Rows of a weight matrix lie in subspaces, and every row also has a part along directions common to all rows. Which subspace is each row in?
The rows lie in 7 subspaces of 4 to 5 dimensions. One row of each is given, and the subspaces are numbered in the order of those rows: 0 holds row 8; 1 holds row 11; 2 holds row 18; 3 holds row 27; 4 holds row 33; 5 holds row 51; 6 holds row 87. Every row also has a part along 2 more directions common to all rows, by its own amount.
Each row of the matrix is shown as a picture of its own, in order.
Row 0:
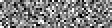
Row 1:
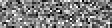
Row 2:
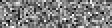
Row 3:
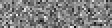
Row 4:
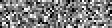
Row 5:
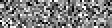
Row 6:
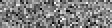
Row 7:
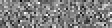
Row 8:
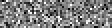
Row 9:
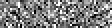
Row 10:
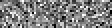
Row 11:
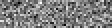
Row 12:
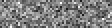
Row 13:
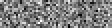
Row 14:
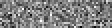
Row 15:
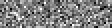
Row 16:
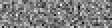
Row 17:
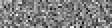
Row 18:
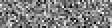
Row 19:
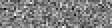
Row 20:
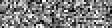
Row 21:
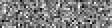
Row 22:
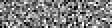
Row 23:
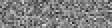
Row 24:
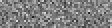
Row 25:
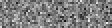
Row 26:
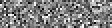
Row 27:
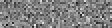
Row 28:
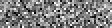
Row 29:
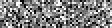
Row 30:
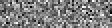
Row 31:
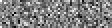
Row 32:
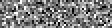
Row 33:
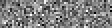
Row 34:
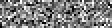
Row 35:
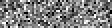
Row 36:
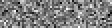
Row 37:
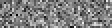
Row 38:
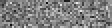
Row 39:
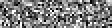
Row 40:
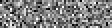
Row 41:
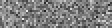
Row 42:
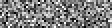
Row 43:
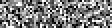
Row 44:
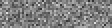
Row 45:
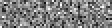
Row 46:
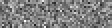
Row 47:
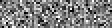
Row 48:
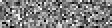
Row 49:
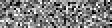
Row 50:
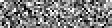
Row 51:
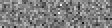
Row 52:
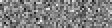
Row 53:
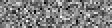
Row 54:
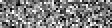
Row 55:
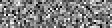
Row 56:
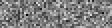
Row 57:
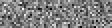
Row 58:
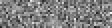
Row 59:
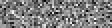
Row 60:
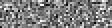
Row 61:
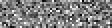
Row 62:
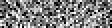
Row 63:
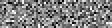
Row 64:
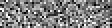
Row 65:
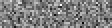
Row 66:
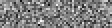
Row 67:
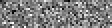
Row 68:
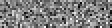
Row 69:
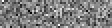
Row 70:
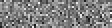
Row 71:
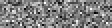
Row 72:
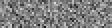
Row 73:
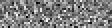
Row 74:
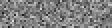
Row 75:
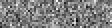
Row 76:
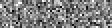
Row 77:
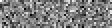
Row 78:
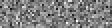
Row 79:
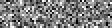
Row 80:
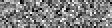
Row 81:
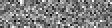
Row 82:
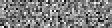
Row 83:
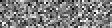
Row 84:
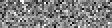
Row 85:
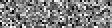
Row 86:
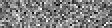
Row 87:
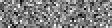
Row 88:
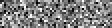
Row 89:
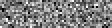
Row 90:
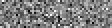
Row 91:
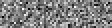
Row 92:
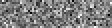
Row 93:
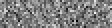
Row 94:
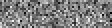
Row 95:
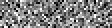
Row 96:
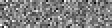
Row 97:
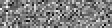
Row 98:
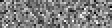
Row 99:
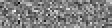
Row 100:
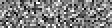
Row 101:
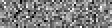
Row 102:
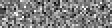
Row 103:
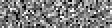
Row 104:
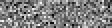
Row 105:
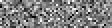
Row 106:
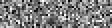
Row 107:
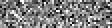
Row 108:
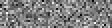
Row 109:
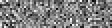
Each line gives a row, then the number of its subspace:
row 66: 6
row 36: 0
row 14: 5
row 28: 0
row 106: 3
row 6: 0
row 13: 6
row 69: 0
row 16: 5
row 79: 0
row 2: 2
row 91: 5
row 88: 5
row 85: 1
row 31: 5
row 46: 2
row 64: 1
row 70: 3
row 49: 1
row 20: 3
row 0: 3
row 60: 6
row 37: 5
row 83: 4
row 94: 3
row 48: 2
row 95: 6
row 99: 0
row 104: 1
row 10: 6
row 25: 3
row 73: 5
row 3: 5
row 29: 5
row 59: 4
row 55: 1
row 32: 1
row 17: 5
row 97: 2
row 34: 1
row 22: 5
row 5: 1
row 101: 5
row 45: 5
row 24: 2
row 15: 1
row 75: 3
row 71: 4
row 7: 3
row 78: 3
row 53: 4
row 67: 4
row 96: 6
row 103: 3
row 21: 5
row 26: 1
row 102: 1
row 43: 3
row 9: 6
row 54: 0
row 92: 0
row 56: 2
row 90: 0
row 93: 3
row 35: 2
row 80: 0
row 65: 5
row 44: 2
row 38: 4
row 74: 1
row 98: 3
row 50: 0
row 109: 6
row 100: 2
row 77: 6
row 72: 2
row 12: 0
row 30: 6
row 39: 0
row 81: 0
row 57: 5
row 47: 4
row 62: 4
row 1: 4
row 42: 2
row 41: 4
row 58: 3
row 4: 6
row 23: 4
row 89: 1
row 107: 4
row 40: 6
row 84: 4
